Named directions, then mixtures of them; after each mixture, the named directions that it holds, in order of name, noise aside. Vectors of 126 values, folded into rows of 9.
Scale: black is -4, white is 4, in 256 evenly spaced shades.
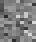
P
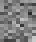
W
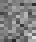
P, W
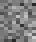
P, W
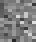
P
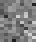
P, W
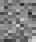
W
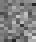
P, W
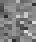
P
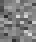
P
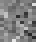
P, W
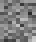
W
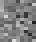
P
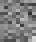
W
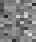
P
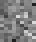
P, W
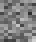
W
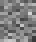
W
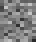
P, W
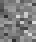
P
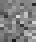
P, W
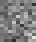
P, W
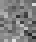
P, W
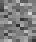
P, W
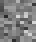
P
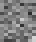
W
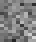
P, W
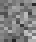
P, W
